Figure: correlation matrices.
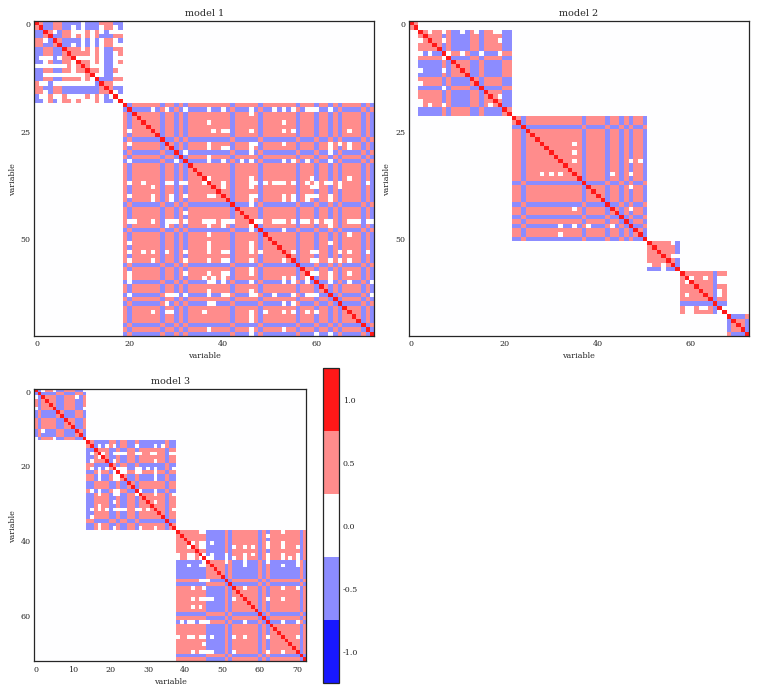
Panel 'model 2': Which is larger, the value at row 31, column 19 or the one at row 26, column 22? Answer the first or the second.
the second
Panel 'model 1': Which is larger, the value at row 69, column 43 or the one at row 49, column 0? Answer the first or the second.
the first
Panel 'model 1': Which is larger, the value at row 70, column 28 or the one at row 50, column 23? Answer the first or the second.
the second
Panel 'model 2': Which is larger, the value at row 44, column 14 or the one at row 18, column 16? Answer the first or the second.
the second
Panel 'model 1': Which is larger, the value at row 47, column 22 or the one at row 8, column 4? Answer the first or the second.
the first
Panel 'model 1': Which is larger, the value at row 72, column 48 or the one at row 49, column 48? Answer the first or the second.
the first
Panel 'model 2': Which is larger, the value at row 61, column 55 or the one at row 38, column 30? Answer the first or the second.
the second
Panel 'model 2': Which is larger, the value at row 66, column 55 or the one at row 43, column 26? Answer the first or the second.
the second
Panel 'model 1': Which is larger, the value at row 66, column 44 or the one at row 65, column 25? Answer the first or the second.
the first
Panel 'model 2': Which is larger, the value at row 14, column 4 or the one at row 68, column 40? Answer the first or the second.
the first
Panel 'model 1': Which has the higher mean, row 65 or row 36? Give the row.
36
